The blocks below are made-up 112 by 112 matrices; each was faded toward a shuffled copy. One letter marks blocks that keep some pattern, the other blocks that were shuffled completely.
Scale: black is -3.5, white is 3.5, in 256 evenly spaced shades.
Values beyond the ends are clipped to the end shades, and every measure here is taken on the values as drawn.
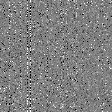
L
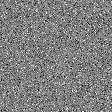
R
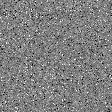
R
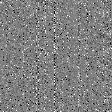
L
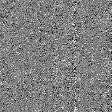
L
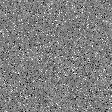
R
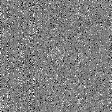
L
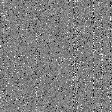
L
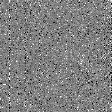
L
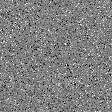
R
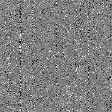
L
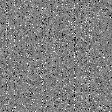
L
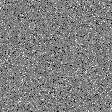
R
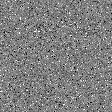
R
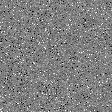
R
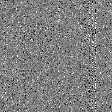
L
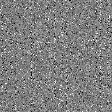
L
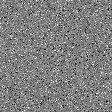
R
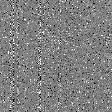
L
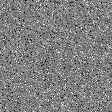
R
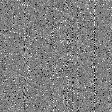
L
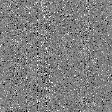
L
